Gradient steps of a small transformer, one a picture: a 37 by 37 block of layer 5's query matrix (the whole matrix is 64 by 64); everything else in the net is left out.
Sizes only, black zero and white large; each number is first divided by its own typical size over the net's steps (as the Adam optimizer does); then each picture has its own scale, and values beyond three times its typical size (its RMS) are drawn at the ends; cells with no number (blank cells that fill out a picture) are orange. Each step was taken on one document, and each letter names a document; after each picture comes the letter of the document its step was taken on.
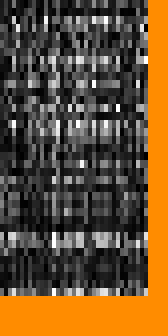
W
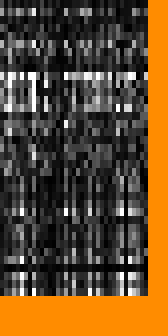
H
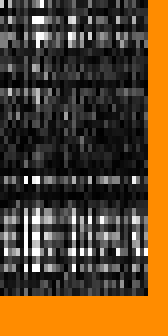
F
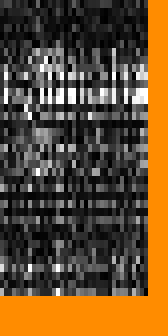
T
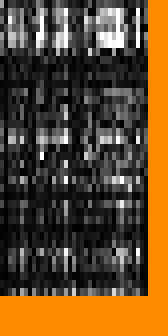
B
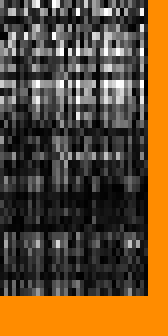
W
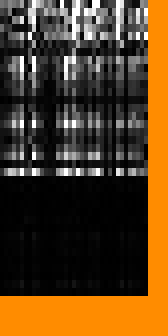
H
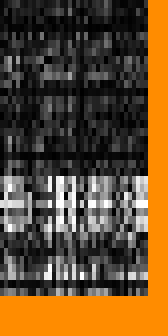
T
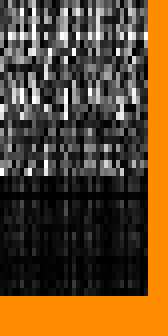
H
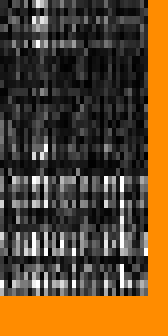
F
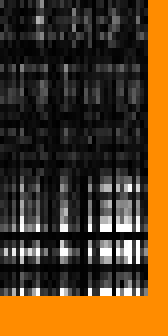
B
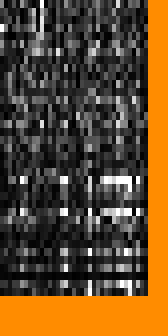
B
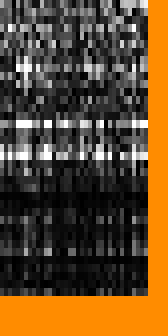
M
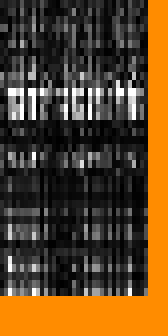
H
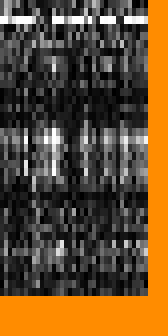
M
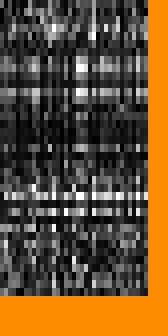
W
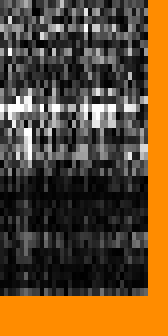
M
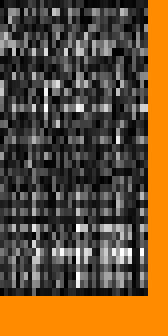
W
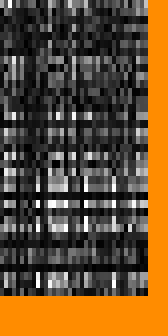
T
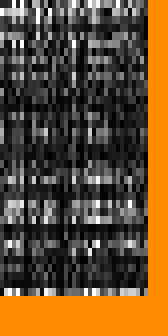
H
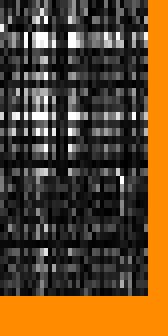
F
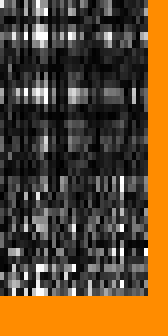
F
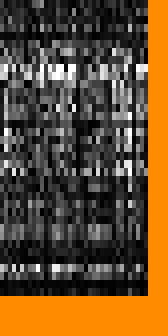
T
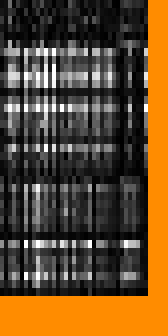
F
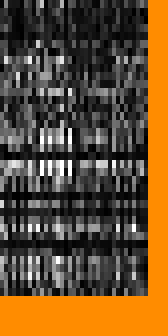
T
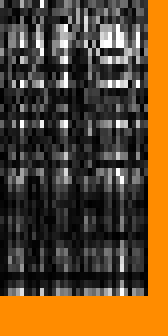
B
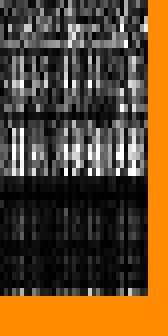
H
